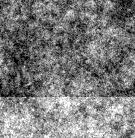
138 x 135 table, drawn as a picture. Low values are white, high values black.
A horizontal seam about 70% of the way down splits the table, and the top part is higher. The texture is blotchy. No regular stripes run through it. The ninth with the lowest average is the bottom middle.
